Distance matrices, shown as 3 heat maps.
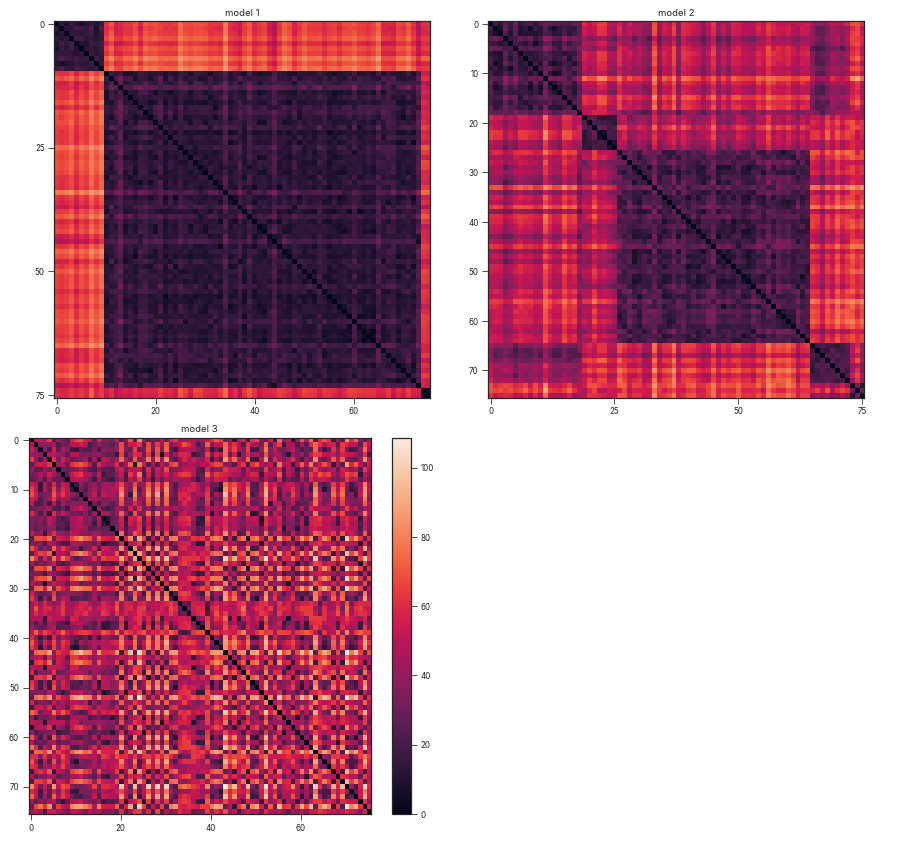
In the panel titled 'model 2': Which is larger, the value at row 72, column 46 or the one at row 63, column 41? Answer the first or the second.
the first
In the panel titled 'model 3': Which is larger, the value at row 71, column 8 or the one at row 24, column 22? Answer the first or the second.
the first
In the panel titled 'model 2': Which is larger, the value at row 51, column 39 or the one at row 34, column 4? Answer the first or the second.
the second
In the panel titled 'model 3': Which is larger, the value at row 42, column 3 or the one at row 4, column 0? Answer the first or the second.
the second
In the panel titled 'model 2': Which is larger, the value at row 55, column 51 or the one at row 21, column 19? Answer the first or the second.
the second
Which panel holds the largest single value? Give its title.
model 3
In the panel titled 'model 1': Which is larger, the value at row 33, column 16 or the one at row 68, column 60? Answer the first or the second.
the second
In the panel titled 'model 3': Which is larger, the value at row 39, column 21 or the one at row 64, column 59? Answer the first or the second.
the first
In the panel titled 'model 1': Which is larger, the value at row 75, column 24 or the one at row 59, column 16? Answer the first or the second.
the first
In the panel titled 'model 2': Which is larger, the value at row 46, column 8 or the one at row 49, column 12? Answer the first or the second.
the second
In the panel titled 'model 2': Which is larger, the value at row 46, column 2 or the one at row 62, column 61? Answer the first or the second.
the first
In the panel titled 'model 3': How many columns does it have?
76
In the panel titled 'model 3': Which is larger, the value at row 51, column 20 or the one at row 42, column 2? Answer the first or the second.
the first
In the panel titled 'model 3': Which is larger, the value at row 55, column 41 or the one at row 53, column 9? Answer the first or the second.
the second
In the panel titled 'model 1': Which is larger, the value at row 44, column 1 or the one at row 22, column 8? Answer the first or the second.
the second
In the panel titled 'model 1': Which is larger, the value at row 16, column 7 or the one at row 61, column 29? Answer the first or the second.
the first
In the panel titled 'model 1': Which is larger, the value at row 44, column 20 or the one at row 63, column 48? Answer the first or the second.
the first
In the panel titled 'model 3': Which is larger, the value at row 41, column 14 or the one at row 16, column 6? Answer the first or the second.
the first
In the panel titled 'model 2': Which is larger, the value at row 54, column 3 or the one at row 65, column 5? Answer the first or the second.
the first
